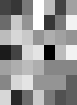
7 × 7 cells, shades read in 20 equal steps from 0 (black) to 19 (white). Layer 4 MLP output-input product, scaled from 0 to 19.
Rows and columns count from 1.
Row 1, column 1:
5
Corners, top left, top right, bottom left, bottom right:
5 12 16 7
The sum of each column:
67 72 90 105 61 67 83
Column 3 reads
9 11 15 16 14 17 8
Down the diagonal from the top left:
5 15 15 17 10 11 7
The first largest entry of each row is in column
4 4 2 7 3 3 1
